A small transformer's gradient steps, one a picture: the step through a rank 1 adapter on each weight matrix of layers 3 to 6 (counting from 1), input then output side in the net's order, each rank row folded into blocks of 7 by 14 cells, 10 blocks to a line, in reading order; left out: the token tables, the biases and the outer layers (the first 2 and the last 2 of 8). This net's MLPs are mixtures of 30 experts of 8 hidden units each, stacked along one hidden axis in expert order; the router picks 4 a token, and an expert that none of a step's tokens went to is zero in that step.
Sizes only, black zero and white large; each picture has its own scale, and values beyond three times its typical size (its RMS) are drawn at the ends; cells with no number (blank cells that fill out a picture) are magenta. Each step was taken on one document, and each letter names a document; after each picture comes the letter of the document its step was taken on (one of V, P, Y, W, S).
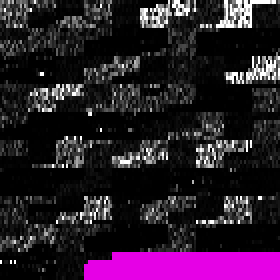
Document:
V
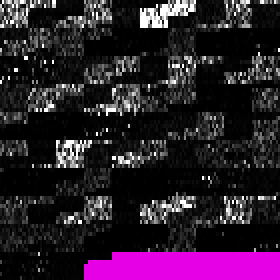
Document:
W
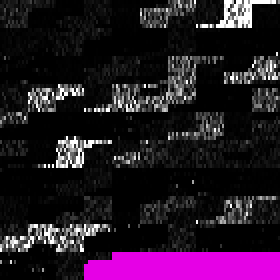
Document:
V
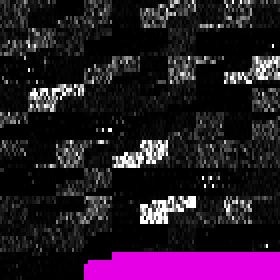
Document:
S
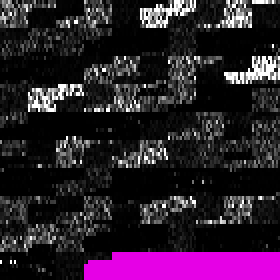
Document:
V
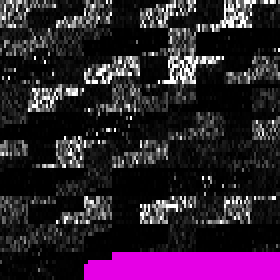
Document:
W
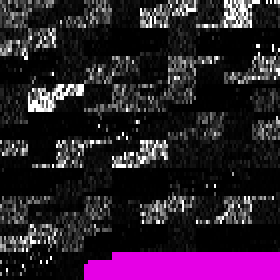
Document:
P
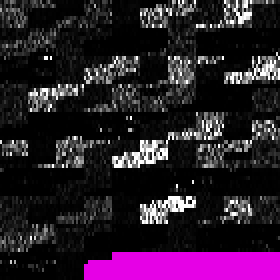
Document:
V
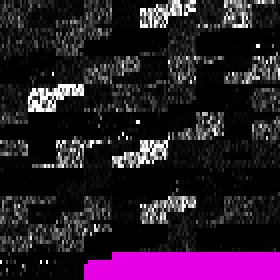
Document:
P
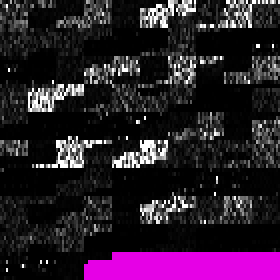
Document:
P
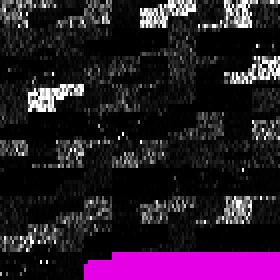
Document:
P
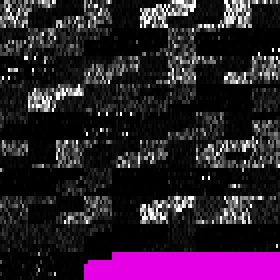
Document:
W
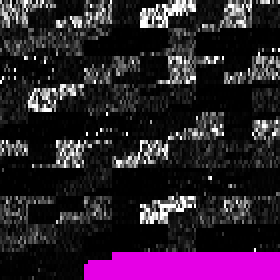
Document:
W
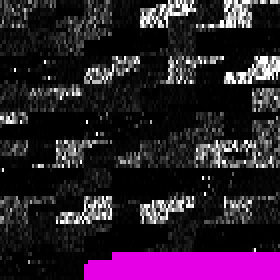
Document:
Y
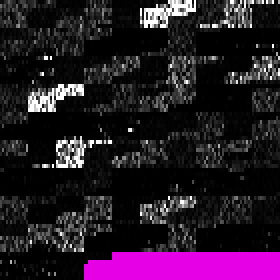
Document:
V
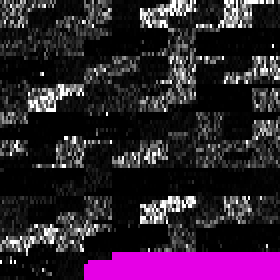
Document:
V
